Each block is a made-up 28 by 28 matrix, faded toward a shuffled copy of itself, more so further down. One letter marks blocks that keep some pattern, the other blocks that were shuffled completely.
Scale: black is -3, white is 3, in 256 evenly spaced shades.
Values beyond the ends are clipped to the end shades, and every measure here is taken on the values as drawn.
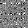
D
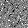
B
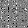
D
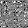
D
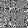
D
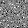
B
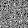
B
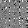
D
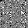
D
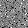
B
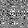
D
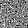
B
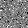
B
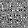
D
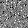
B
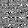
D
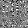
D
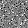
B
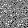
B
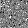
B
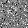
B
